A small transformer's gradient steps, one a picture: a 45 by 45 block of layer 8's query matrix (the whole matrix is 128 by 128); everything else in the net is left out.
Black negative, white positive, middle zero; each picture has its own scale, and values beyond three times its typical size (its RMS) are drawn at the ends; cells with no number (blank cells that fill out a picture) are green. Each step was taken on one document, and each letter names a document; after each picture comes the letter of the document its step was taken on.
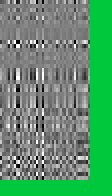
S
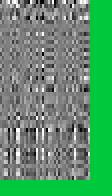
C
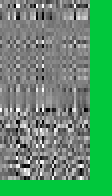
C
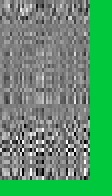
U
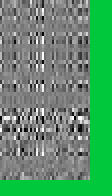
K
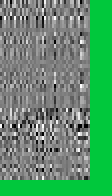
K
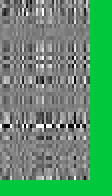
U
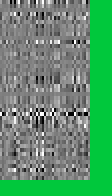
K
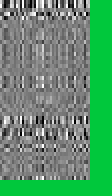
U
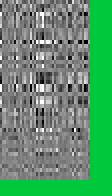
K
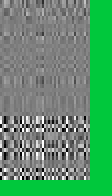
U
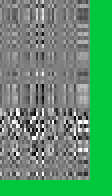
C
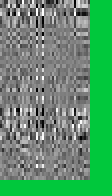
S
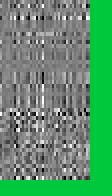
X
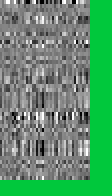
X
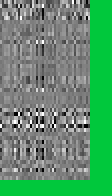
K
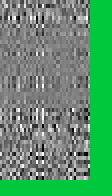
C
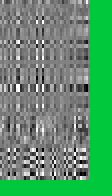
S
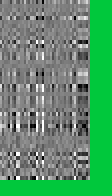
C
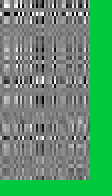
U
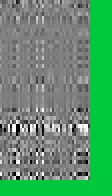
S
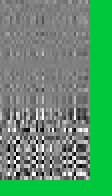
S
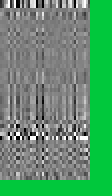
S
